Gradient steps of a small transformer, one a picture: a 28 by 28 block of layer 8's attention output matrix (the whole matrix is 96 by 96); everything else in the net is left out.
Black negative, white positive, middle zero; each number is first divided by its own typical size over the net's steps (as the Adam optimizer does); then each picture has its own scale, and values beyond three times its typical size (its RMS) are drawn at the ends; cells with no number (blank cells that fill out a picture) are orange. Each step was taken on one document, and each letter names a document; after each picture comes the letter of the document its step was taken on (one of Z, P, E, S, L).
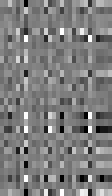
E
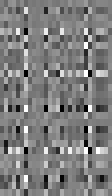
E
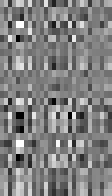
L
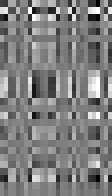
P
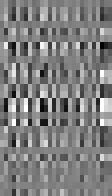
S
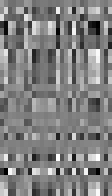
P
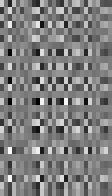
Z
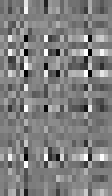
E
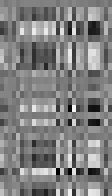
P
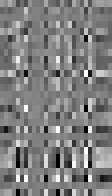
E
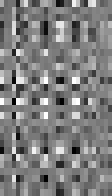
Z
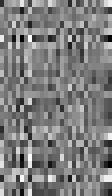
P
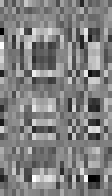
P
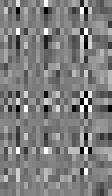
E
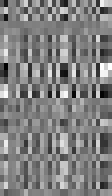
S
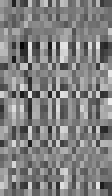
S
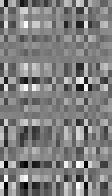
Z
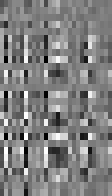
L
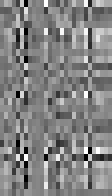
E
